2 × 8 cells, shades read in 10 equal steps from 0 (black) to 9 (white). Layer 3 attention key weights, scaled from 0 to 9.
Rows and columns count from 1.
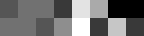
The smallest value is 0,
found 2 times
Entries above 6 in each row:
1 2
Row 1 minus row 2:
-1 0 1 -3 -1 4 -7 -2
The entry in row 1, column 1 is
3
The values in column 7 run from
0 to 7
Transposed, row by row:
3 4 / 4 4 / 4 3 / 2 5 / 8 9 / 6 2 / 0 7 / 0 2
